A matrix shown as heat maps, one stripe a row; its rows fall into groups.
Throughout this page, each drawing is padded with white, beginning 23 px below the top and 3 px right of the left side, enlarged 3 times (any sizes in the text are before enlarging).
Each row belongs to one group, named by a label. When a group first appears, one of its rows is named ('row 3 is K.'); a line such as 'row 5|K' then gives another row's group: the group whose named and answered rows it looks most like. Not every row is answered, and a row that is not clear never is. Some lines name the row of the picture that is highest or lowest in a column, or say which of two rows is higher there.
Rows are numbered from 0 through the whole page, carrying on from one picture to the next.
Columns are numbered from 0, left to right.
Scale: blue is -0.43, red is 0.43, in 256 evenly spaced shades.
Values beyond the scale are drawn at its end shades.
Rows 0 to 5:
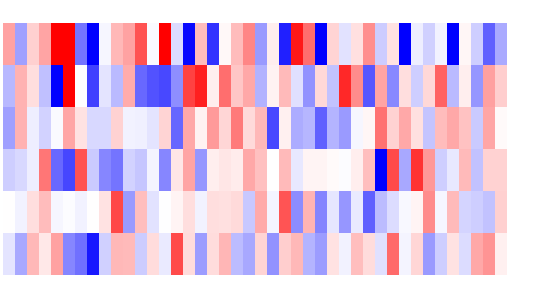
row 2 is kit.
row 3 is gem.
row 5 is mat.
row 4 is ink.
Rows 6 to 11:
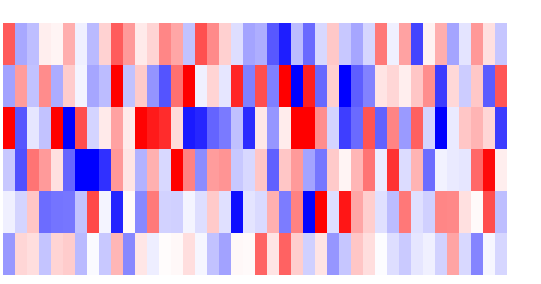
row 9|mat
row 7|ink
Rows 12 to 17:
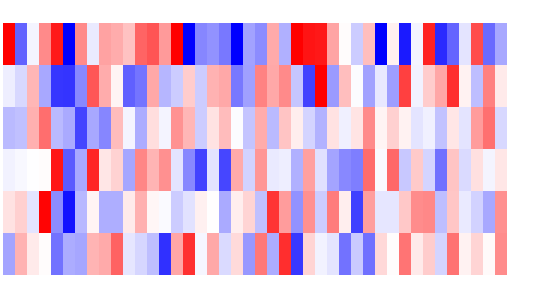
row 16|gem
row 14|mat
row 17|ink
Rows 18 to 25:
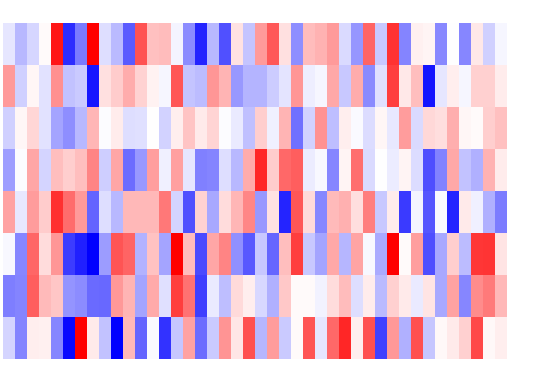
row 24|mat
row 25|gem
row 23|mat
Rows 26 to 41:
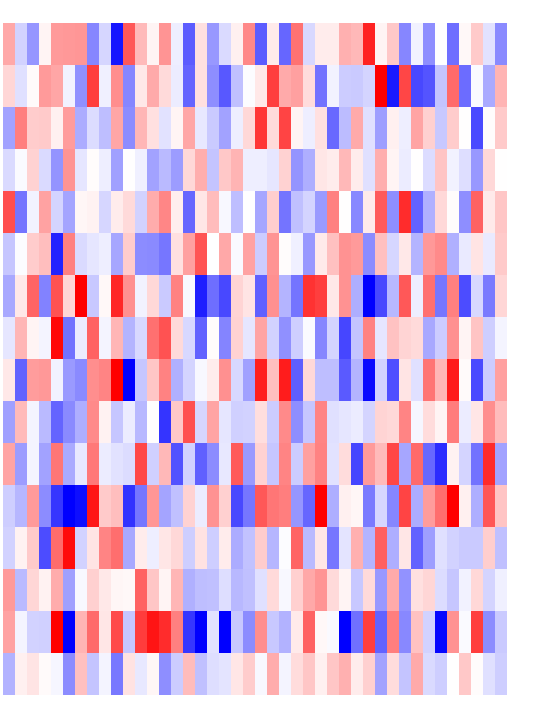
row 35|ink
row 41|gem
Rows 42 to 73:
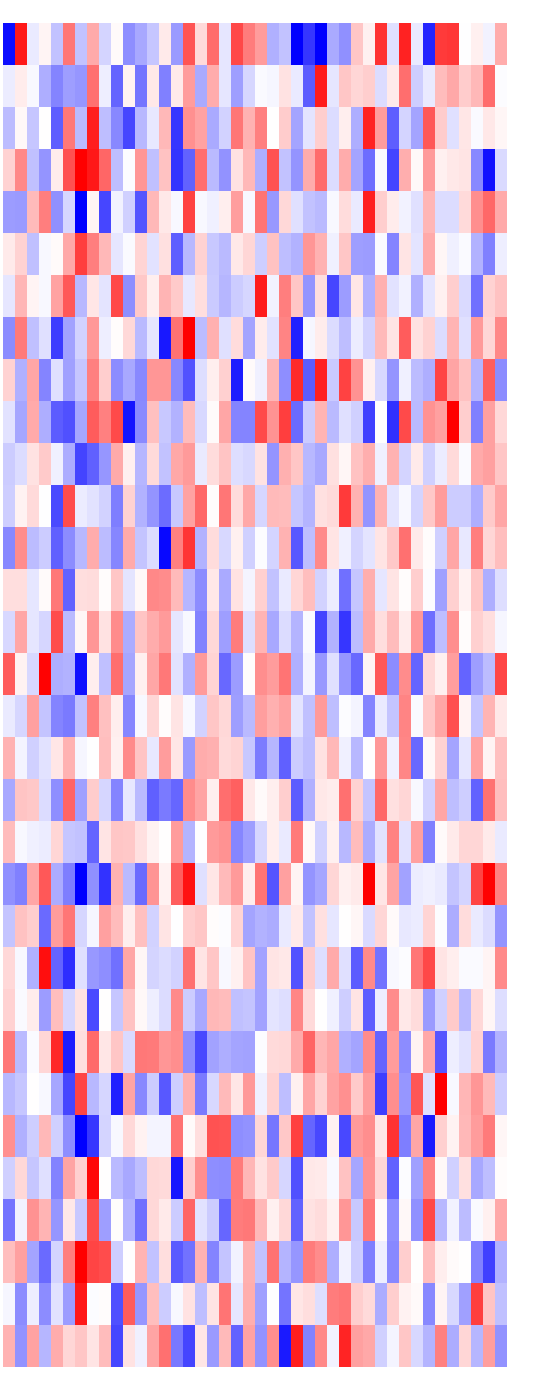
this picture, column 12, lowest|60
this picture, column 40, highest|62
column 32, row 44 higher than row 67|No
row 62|mat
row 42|kit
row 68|mat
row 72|gem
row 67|gem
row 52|mat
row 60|kit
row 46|mat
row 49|ink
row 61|mat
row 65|mat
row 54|ink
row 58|ink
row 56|kit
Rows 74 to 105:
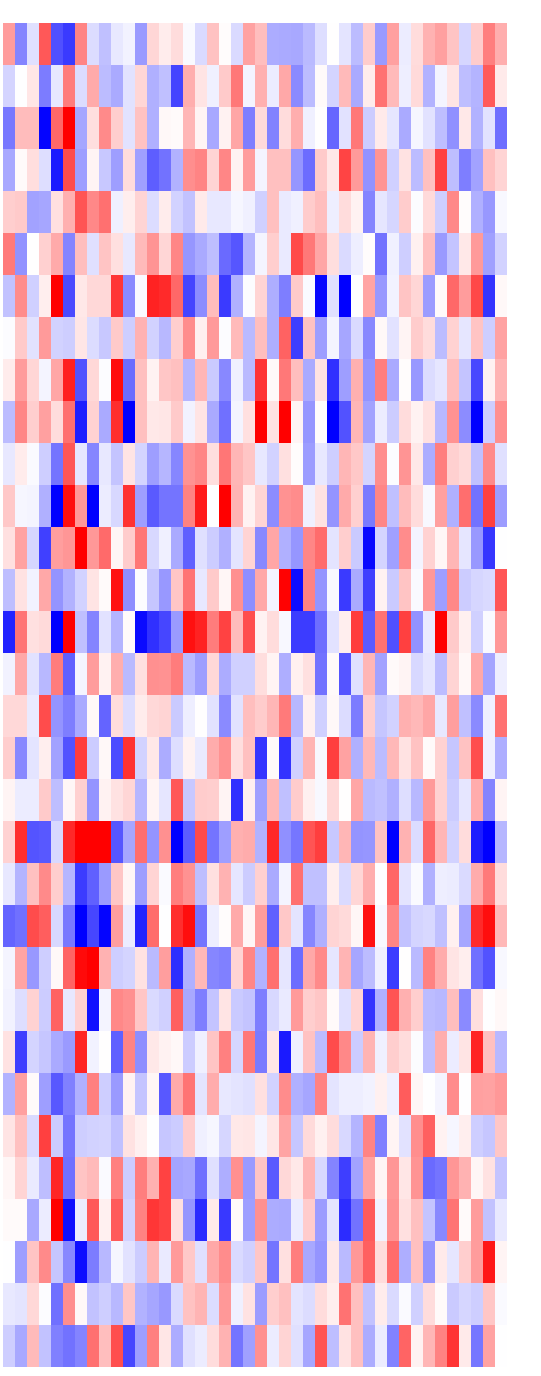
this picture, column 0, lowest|88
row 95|mat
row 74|gem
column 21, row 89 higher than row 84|Yes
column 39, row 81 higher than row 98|No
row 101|kit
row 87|ink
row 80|kit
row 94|mat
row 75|kit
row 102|kit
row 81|ink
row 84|kit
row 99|ink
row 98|gem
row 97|mat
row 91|gem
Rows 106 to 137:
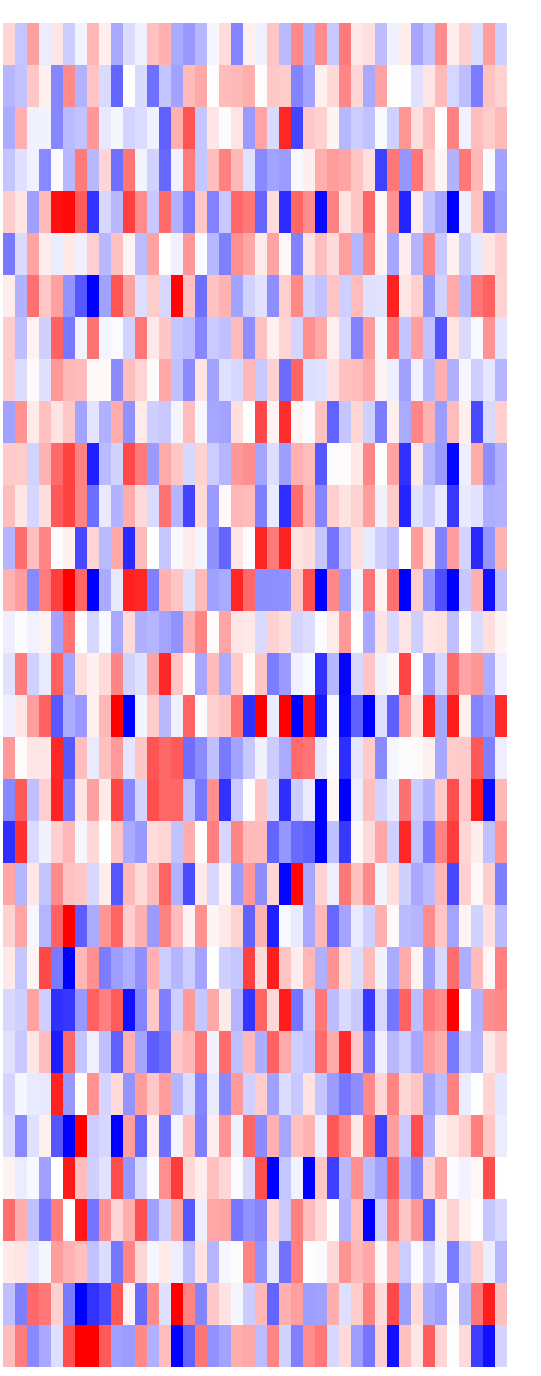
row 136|mat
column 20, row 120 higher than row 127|Yes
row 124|kit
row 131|kit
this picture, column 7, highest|137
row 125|kit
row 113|kit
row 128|gem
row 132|gem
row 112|mat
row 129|ink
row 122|ink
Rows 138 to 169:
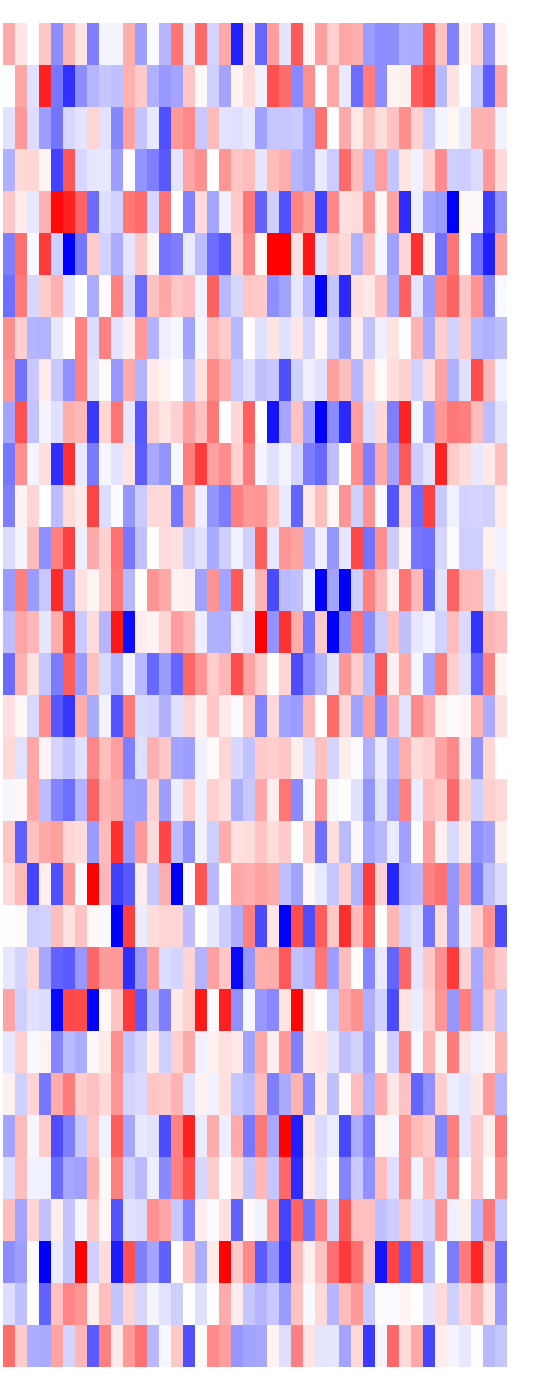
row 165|ink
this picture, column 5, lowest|143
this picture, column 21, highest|152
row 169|mat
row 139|gem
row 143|gem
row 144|kit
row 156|ink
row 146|gem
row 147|kit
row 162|ink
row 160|ink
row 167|gem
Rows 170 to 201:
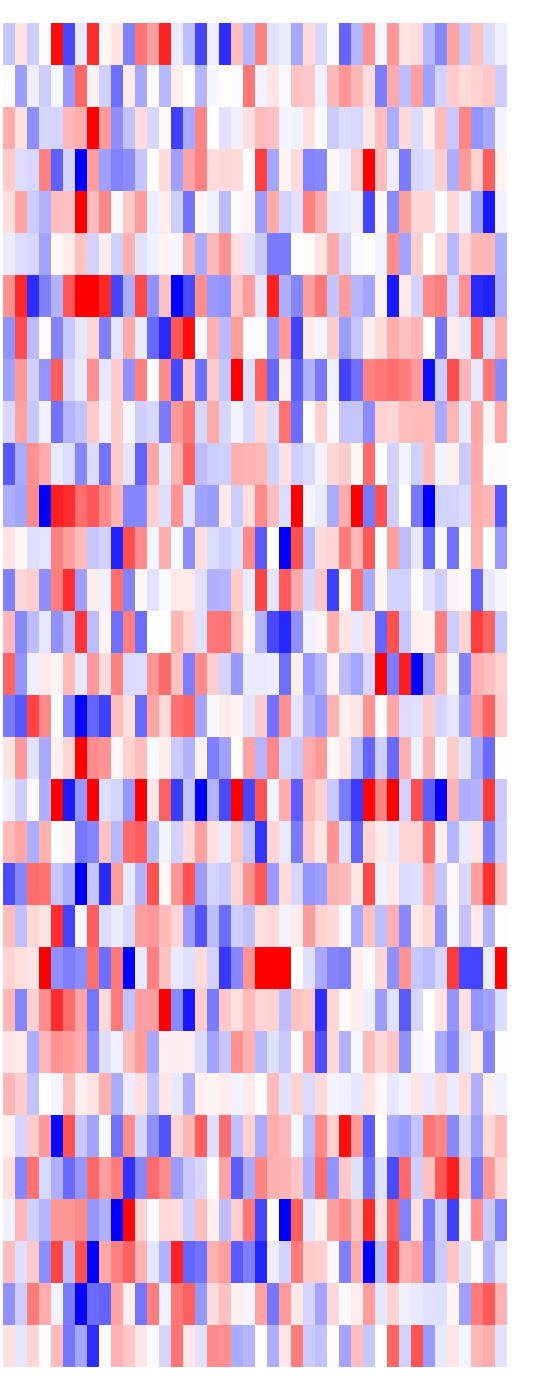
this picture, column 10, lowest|192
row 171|gem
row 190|mat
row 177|ink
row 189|gem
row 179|ink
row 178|kit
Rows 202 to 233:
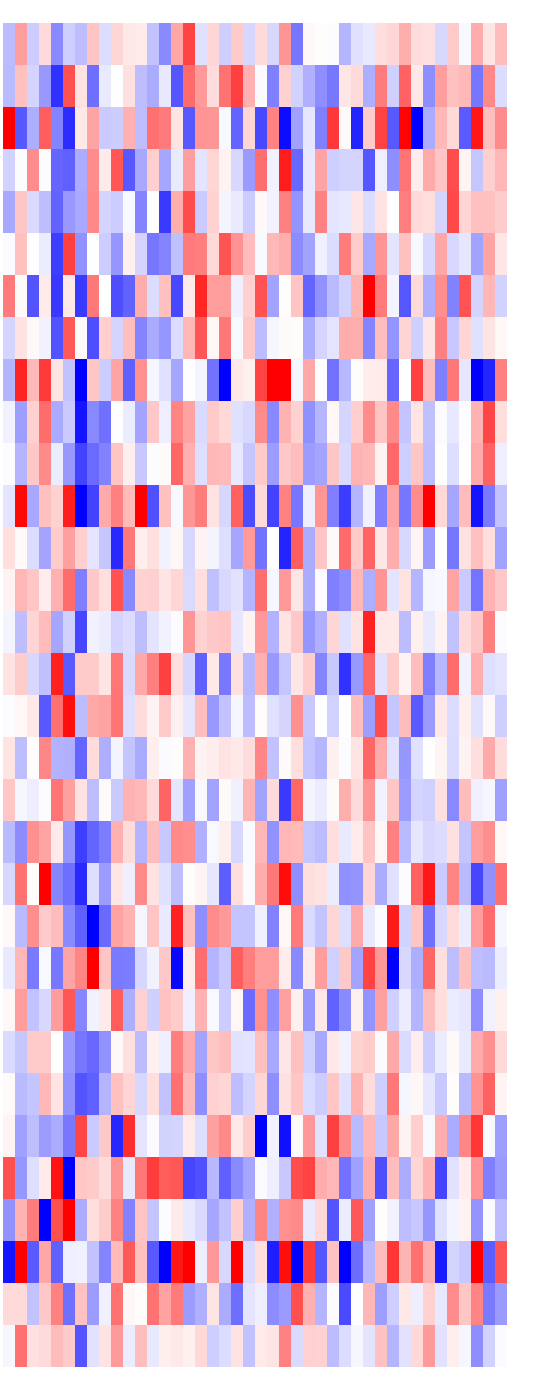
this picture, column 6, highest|228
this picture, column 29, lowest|204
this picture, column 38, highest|208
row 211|mat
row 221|mat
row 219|mat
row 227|mat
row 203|kit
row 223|mat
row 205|ink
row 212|mat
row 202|ink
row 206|ink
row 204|gem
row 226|mat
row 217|kit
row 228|gem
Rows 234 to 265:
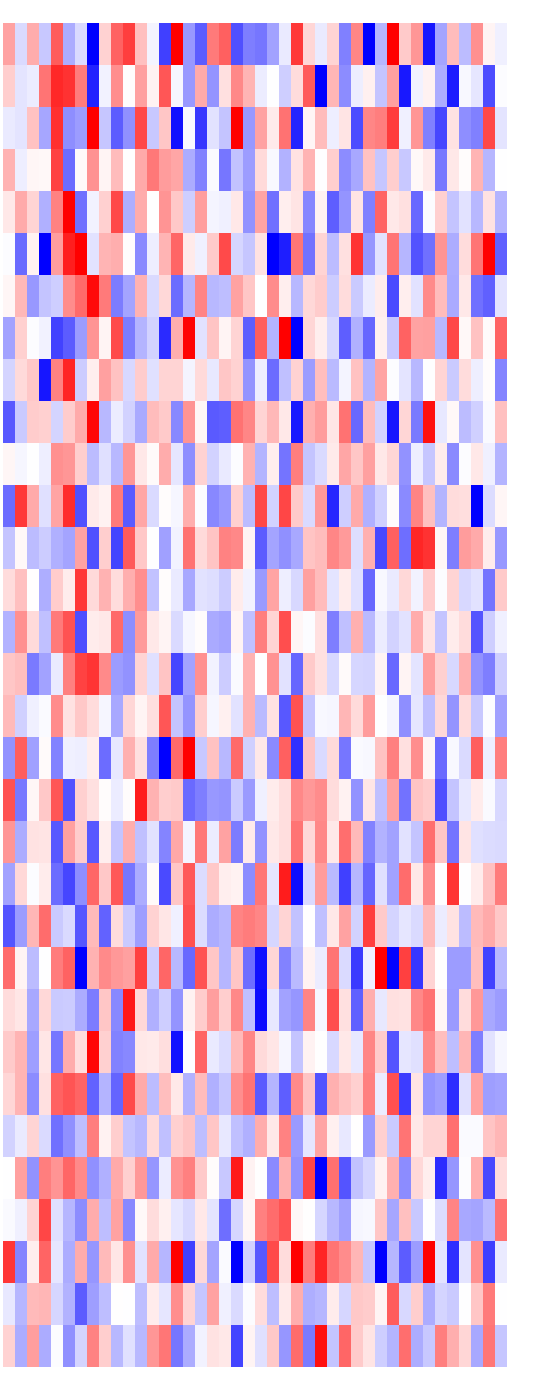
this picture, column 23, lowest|239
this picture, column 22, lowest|239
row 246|gem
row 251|ink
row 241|ink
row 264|mat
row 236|kit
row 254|ink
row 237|kit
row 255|mat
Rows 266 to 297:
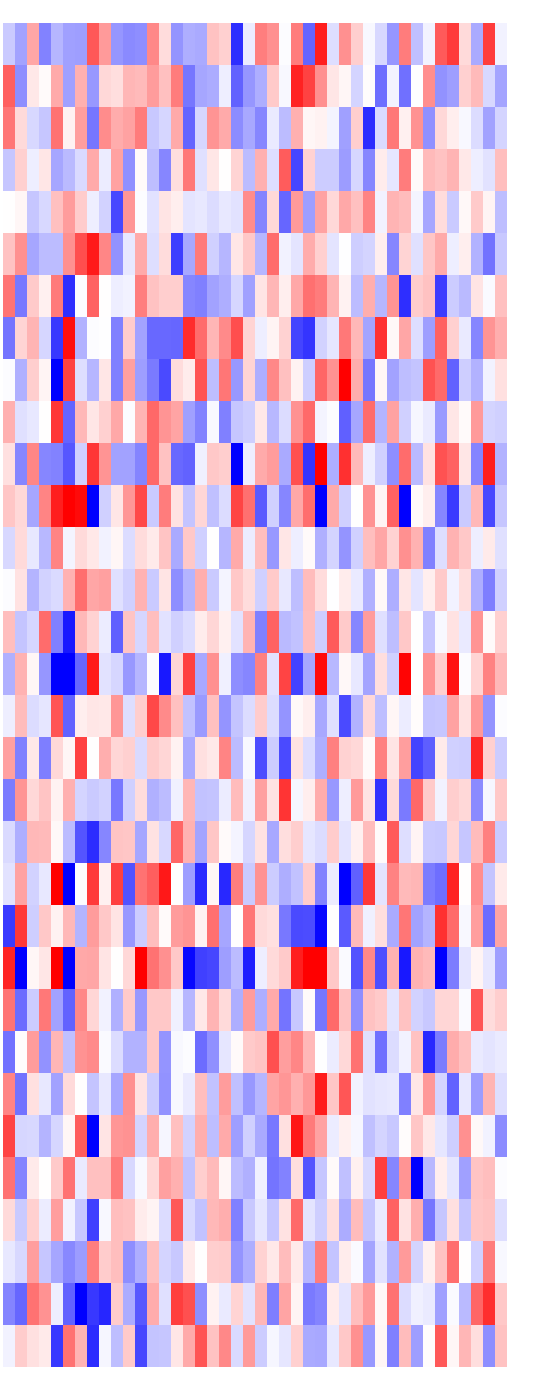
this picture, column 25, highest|288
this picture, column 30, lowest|268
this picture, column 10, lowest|286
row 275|kit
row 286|kit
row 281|ink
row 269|ink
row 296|mat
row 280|gem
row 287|kit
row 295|ink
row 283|gem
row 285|mat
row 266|ink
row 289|gem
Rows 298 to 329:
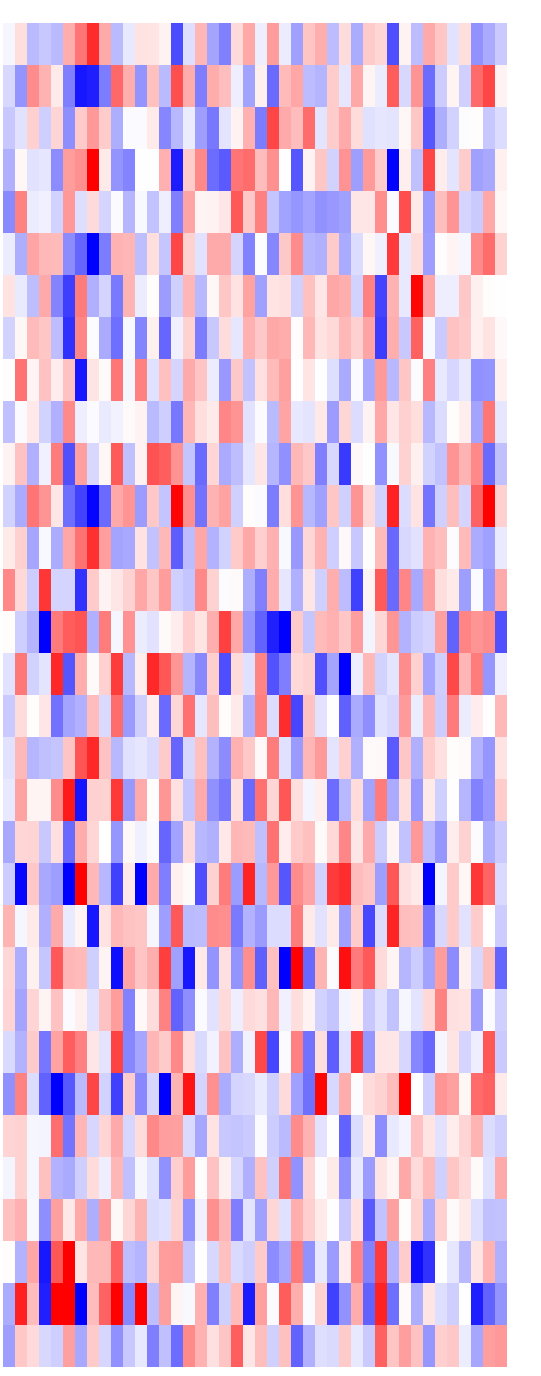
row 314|ink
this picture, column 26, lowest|313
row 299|mat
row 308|kit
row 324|kit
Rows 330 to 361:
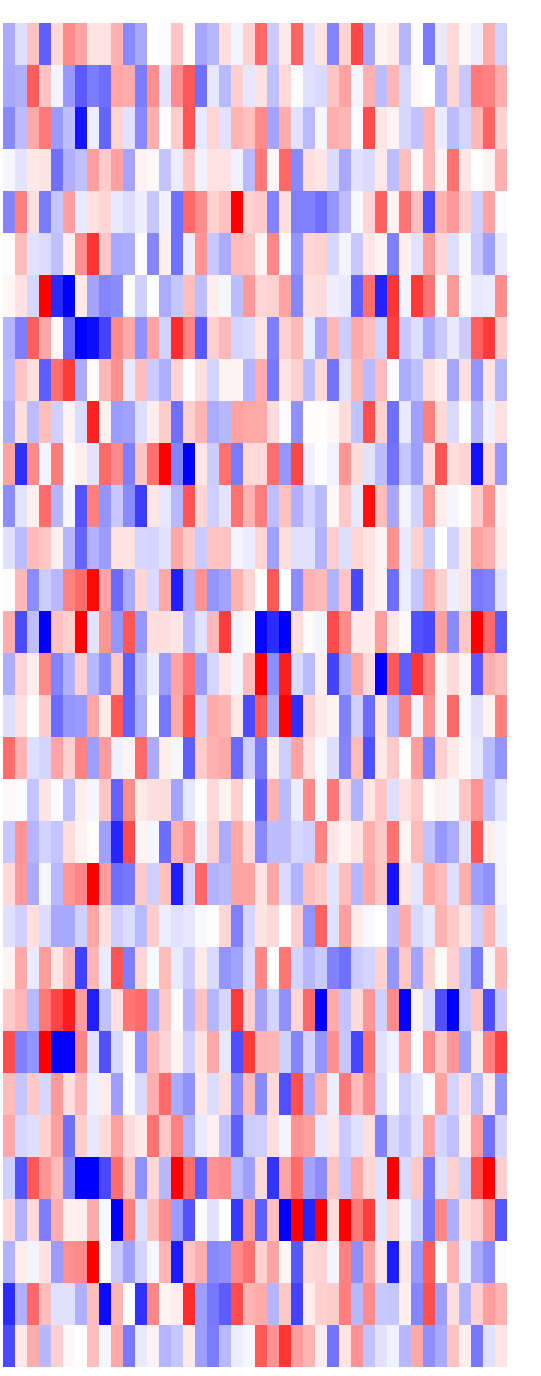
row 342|mat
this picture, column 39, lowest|340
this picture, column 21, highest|345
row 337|mat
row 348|gem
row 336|gem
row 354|gem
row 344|gem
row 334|kit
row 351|ink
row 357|mat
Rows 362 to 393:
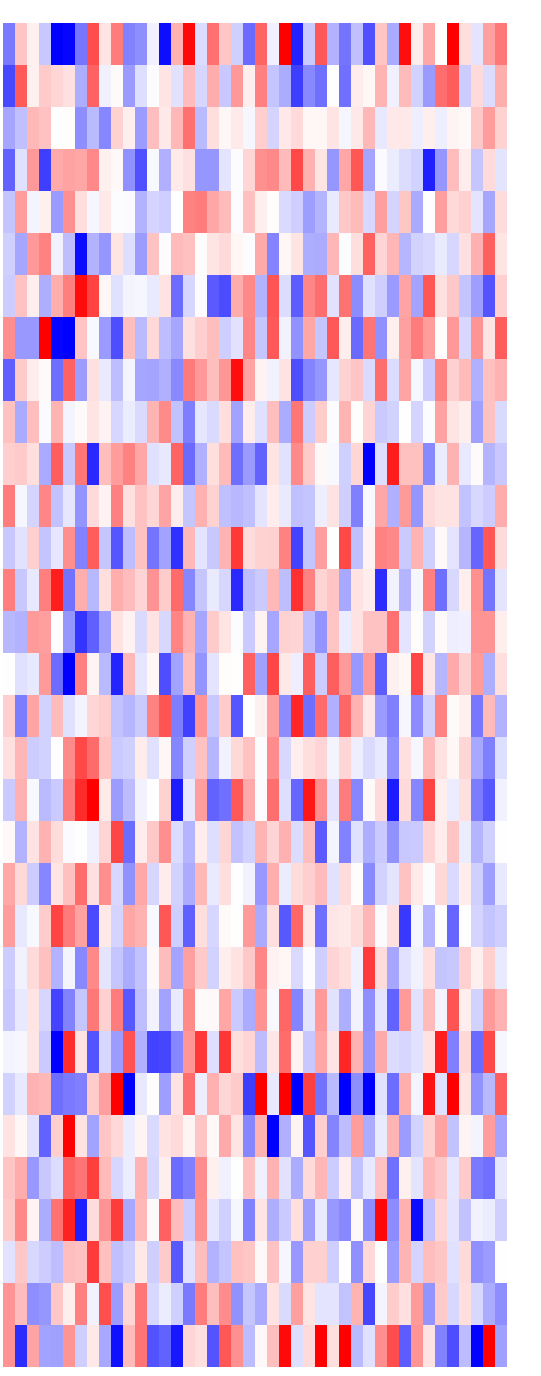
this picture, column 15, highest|362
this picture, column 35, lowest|365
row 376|mat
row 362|ink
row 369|gem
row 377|gem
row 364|mat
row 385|ink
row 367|mat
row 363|kit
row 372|mat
